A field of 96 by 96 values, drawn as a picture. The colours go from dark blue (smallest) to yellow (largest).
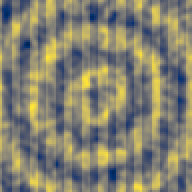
Lone odd cells: none. Stripes: upright, repeating 11 times. Slope: none. Rings: centred on the centre.
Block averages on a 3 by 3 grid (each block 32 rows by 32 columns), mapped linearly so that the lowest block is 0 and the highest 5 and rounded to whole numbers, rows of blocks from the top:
2 1 3 | 1 5 0 | 1 1 2
